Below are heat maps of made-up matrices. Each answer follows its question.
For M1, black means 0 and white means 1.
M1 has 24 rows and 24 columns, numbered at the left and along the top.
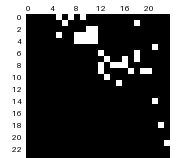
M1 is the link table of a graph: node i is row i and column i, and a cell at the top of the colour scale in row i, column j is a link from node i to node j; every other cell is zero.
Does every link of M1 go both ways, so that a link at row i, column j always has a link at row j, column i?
no
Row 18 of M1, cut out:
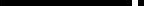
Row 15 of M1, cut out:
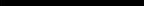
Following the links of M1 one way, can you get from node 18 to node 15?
no
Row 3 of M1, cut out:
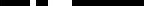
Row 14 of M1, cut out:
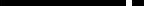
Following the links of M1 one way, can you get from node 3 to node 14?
yes
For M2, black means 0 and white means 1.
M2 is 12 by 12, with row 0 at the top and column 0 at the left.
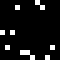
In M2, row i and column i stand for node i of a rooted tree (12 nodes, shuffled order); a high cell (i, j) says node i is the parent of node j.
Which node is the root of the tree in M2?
11
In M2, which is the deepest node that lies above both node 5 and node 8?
9
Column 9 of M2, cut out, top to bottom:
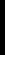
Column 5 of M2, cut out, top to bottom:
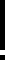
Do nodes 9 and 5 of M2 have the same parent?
no
